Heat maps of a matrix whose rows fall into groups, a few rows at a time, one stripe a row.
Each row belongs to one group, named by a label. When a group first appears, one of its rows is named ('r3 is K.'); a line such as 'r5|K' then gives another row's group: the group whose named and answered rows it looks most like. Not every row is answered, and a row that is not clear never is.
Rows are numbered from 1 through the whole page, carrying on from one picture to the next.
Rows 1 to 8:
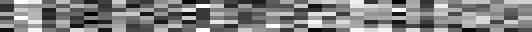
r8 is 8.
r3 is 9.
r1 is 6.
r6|6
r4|6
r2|8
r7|6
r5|9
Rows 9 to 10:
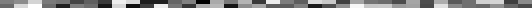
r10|8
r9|6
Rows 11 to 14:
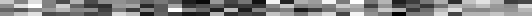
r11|6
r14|6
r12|6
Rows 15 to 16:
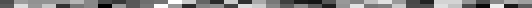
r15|9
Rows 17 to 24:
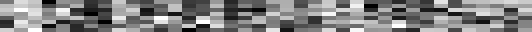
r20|6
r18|6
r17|6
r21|8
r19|6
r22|8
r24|6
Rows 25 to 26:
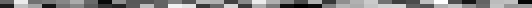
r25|8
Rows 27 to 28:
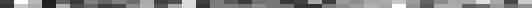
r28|9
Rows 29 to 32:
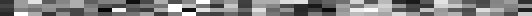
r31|8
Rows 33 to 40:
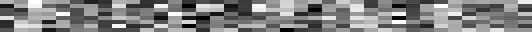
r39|8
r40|9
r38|9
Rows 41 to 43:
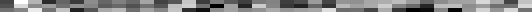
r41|9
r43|6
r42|9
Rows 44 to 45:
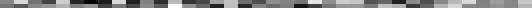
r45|9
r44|6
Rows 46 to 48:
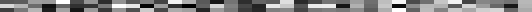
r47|6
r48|9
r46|9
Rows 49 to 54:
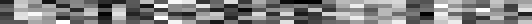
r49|9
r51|9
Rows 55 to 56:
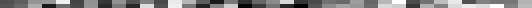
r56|9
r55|9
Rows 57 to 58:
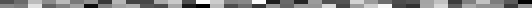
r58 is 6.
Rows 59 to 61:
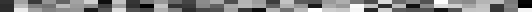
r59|8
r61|6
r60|8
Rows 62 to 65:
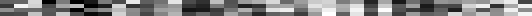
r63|6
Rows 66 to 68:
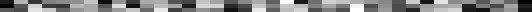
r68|8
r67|8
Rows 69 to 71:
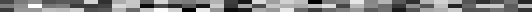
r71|8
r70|6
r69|8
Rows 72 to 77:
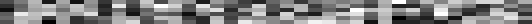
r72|9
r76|6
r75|8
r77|6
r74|8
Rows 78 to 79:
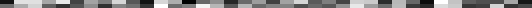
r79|8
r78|8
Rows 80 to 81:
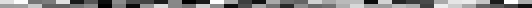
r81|8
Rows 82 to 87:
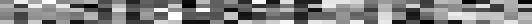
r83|6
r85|9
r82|8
